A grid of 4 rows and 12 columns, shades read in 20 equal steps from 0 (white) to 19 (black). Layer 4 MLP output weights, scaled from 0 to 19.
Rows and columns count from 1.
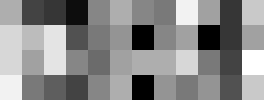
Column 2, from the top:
14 5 7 10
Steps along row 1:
up up up down down up up down up up down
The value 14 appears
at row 1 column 2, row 3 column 11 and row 4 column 4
